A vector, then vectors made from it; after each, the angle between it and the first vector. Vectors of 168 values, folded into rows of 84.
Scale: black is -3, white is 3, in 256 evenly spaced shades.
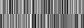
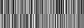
partly opposed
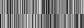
partly aligned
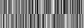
orthogonal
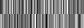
nearly opposite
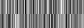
orthogonal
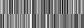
nearly parallel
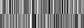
nearly parallel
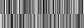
orthogonal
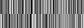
nearly opposite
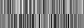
orthogonal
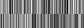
nearly parallel
